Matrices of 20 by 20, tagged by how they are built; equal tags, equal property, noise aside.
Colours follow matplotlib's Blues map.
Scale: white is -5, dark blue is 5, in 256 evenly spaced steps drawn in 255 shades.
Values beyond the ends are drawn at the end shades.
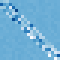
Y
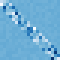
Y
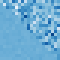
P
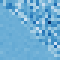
P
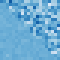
P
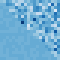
P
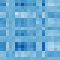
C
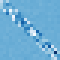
Y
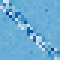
Y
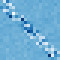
Y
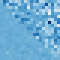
P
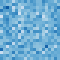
C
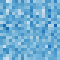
C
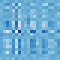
C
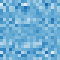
C
